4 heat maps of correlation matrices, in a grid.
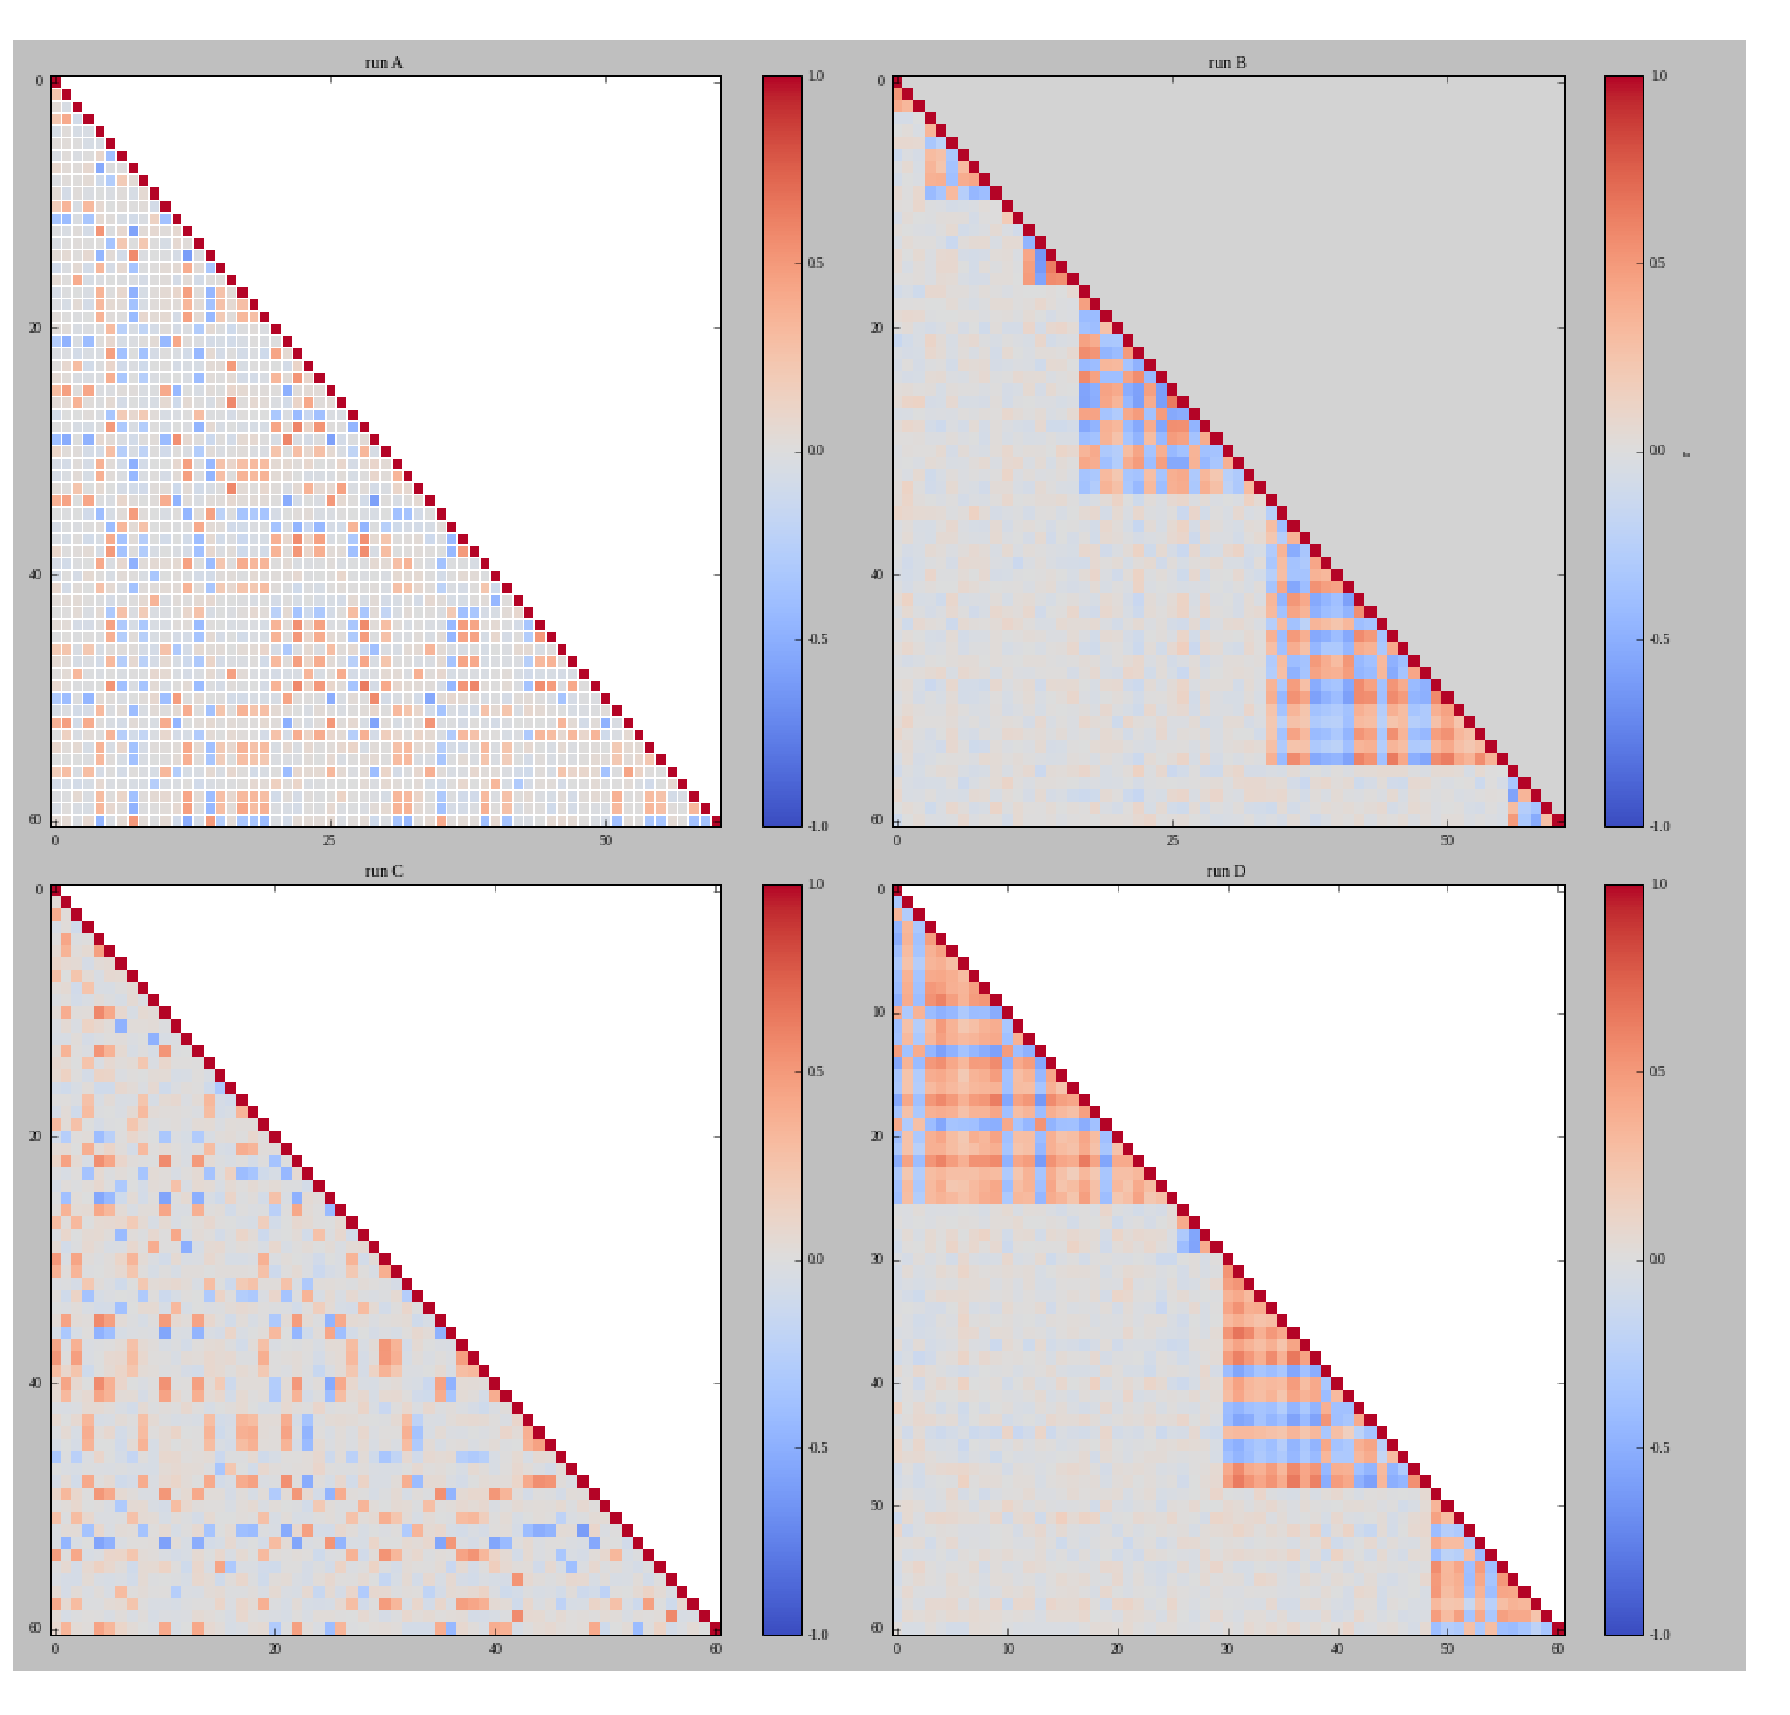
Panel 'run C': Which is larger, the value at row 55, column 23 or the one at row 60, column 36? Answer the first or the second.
the first
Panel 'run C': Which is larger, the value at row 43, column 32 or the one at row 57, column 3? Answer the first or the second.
the first
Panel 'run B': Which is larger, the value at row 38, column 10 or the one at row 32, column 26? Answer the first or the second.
the second
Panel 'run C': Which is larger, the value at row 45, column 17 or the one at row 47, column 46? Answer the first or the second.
the first
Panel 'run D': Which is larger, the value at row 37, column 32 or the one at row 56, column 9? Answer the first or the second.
the first
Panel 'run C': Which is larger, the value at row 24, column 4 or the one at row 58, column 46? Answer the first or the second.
the first
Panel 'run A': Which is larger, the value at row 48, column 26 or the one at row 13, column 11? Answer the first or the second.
the first
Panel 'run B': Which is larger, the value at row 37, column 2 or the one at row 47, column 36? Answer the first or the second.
the first
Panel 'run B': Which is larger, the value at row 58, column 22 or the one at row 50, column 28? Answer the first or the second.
the second
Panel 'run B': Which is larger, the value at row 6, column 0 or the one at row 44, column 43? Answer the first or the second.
the first
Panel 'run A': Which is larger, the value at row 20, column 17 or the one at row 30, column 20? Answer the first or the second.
the second
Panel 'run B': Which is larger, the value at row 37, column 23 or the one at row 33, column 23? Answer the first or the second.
the second
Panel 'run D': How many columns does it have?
61
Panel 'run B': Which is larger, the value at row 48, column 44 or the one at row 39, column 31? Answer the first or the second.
the first
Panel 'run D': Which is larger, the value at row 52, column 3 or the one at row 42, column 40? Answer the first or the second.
the first
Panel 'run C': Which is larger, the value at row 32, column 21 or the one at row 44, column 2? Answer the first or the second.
the first
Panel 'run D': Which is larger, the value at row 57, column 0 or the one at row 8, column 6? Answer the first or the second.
the second
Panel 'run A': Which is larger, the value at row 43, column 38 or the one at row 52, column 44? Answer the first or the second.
the second
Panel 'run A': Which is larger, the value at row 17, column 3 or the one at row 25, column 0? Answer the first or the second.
the second
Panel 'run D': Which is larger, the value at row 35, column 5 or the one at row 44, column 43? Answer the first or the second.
the first
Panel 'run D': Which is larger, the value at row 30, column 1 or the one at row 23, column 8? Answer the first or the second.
the second
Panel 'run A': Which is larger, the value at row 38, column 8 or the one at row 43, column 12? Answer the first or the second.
the second
